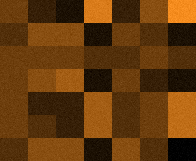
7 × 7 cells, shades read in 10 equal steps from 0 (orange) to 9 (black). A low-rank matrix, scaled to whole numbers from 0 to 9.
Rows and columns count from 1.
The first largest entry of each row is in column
3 4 4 4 2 3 7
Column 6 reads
4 6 5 7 5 5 6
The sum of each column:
37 37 38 37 39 38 35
